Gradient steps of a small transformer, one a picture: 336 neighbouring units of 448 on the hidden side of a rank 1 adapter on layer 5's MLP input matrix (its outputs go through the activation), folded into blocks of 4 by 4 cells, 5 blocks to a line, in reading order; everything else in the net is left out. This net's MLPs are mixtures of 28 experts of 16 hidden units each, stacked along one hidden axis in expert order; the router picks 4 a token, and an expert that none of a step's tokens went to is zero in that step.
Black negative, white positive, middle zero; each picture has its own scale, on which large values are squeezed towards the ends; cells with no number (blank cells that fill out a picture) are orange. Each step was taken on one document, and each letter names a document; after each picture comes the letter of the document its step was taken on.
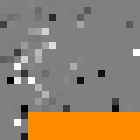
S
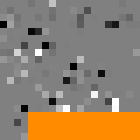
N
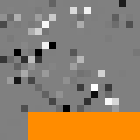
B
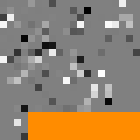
B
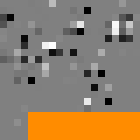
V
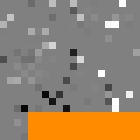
N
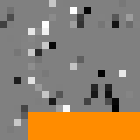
N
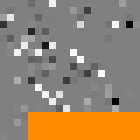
N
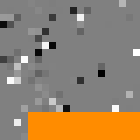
S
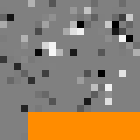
V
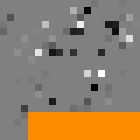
V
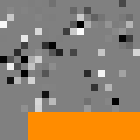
V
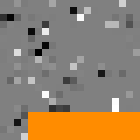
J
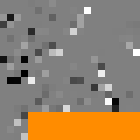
S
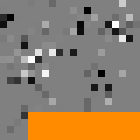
B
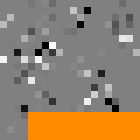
B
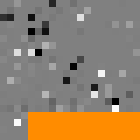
J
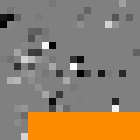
N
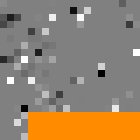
S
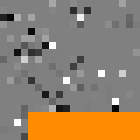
N
